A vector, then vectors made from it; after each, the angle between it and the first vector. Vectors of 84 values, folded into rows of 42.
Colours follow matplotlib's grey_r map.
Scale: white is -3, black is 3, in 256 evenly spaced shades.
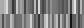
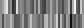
nearly parallel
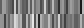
orthogonal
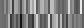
orthogonal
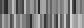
nearly opposite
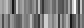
nearly parallel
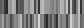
nearly opposite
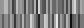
nearly parallel
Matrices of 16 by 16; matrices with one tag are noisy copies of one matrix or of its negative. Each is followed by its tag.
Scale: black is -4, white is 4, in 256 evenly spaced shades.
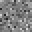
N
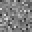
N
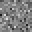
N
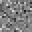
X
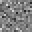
X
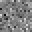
N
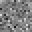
N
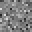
N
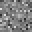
N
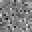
N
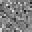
X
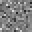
X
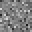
N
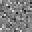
X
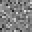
X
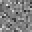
X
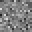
N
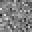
N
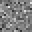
X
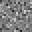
X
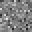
N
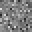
N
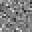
X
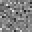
X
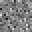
N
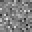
N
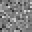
X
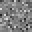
N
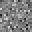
N
